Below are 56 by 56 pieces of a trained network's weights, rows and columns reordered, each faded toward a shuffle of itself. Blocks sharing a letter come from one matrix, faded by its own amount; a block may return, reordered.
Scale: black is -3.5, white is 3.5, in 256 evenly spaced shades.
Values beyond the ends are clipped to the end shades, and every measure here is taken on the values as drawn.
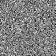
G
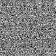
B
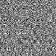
B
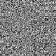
B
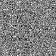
G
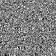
G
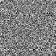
B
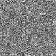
B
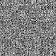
B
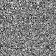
G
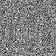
G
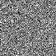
G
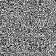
B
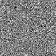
B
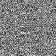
B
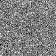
G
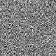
B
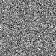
G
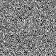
G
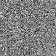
B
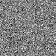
G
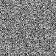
G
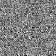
B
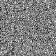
G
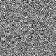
B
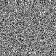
G
